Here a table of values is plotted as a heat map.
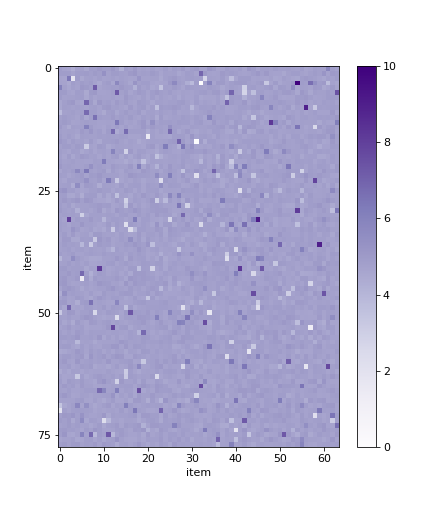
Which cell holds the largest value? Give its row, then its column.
3, 54
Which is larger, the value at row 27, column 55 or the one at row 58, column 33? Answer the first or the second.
the second
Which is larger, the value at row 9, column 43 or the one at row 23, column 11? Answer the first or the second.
the second
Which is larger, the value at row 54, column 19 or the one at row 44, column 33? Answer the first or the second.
the first
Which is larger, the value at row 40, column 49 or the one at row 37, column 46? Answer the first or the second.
the second
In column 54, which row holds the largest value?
3
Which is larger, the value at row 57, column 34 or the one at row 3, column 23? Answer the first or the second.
the first
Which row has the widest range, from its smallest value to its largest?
3
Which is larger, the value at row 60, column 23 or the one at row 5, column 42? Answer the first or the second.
the first
